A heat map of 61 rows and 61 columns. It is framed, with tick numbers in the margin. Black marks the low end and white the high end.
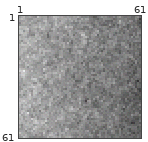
Histogram: bell-shaped. Stripes: none. Slope: up to the left.
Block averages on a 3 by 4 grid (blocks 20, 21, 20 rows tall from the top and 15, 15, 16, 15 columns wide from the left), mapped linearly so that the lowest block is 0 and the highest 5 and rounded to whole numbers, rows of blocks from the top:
5421
5320
5420
